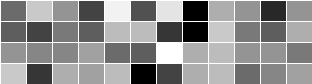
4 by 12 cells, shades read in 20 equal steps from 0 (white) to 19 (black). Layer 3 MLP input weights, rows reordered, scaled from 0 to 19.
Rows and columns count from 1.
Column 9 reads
6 4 5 5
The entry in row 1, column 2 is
4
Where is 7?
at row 3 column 4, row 4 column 4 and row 4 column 12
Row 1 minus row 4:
7 -11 2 7 -4 -6 -12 13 1 -3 7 1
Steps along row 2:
up down up down same up up down up up down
